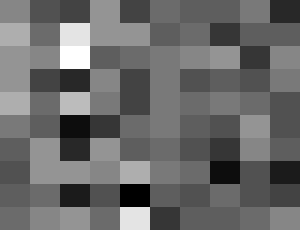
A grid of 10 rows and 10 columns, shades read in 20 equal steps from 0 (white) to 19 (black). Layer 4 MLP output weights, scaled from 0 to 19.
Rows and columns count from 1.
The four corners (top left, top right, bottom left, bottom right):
9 16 11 9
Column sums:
95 106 104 103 111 111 117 126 115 125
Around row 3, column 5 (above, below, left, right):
8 14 12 10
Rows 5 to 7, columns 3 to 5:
5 10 14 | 18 15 11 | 16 8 12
